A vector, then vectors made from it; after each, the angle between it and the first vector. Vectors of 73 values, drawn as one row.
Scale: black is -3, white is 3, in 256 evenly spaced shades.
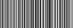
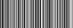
nearly parallel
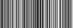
partly aligned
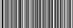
partly aligned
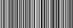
nearly opposite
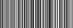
nearly parallel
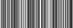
partly opposed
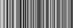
orthogonal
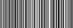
nearly opposite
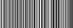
nearly opposite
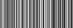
orthogonal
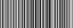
nearly parallel
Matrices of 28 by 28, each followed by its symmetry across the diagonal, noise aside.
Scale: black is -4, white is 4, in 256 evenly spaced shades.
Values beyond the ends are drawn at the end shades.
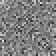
symmetric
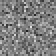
antisymmetric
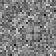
symmetric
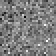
neither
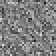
antisymmetric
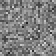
symmetric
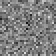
neither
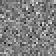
neither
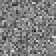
neither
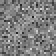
symmetric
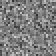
antisymmetric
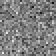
antisymmetric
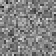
symmetric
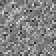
symmetric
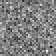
antisymmetric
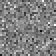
neither
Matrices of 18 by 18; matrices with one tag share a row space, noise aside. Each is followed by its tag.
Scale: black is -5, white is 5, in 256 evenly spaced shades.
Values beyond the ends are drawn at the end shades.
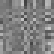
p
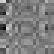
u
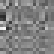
u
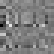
u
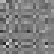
u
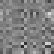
p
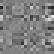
p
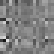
u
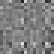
p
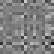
p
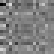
u
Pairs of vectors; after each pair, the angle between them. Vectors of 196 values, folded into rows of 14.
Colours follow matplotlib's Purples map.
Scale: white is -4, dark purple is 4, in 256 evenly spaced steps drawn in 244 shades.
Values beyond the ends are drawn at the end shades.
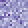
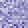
partly opposed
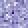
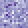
nearly opposite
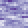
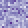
partly aligned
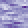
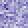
partly opposed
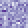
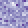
orthogonal
